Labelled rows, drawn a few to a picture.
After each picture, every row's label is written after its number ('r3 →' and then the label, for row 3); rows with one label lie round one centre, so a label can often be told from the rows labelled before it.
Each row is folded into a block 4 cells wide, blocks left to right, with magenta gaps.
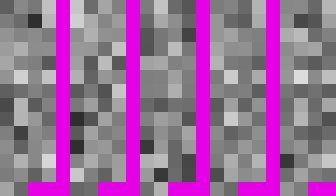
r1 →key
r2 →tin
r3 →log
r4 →key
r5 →key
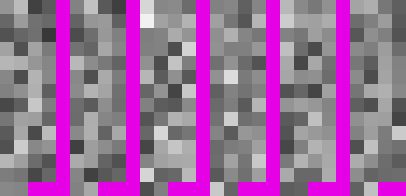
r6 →log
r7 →log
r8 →tin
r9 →key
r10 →tin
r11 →log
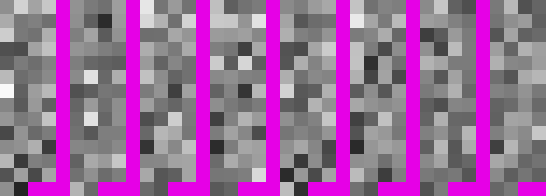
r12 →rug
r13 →key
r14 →tin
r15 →tin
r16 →rug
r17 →tin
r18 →log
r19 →log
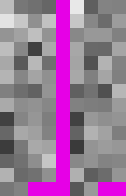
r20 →tin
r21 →tin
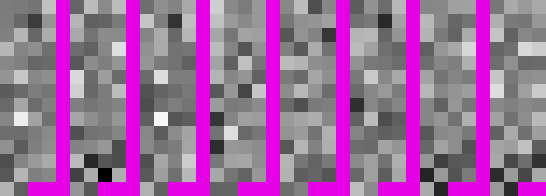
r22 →key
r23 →rug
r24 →key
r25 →tin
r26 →log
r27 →key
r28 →rug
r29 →rug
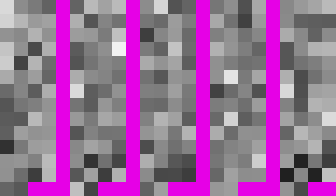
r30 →tin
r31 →rug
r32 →log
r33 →key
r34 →rug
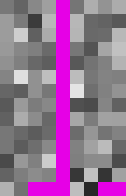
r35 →key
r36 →rug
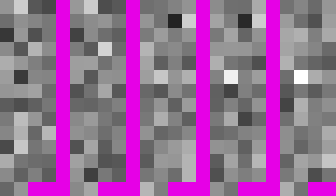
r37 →log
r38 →log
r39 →key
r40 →key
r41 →key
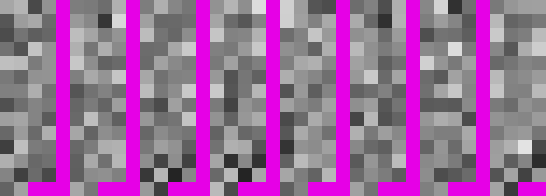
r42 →log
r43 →key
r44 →rug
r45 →rug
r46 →tin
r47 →key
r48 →log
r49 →rug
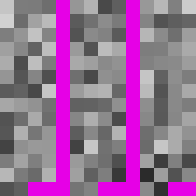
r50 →tin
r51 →log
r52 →rug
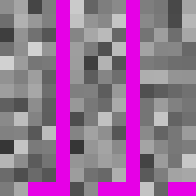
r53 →log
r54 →tin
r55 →key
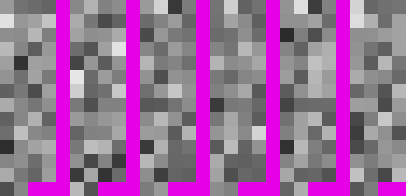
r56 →tin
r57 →rug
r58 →log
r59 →log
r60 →log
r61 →tin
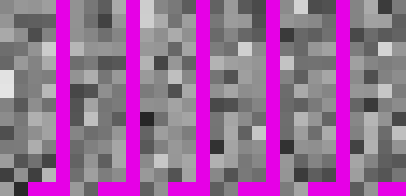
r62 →rug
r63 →key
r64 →tin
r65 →log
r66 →log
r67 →log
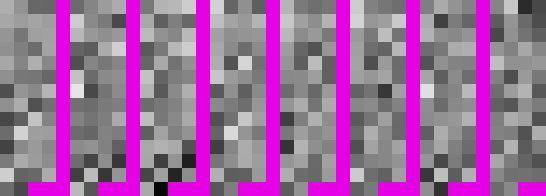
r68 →tin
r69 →rug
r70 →rug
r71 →tin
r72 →tin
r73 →tin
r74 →rug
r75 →log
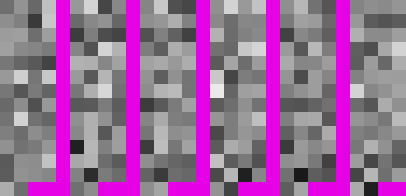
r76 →key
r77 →log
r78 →log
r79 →rug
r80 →log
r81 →rug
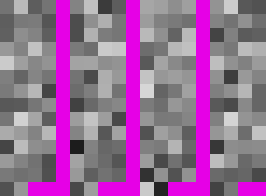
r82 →log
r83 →log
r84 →rug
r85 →log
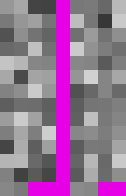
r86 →log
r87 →key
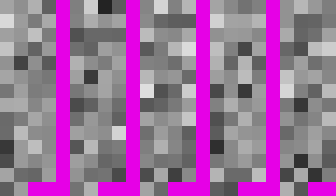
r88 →tin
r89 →log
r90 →rug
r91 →tin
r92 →rug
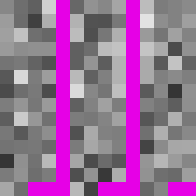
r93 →key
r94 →rug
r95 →tin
